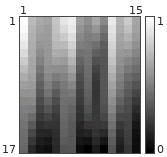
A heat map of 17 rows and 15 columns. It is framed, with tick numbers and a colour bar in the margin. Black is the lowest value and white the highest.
Slope: up to the top. Ninth with the highest average: top left. Grain: streaks running down.
